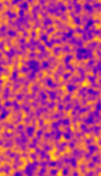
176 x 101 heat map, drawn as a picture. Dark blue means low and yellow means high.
Lone odd cells: none. Average level on the scale: 50%. Odd rows or columns: none. Grain: blotchy. Slope: none. Histogram: bell-shaped.
